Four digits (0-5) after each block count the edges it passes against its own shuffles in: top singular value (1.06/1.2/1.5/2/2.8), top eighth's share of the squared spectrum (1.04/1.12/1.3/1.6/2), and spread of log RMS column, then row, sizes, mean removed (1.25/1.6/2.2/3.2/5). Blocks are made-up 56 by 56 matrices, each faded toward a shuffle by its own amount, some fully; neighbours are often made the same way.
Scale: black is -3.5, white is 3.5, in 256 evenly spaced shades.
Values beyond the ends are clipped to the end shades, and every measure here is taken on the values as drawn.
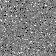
0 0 0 0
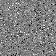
2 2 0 0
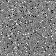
1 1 0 0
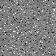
0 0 0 0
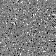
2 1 0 0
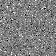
0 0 0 0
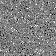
0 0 0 0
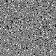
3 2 0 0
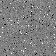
1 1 0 0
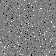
0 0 0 0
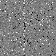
2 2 1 0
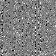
2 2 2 0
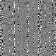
2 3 4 0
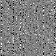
2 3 3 0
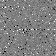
3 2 0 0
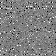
3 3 0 2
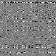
4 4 1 3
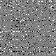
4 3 1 2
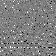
3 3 0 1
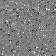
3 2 0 1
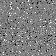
1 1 0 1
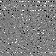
3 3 1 2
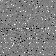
2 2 0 1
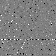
3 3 0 1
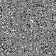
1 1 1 0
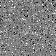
0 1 0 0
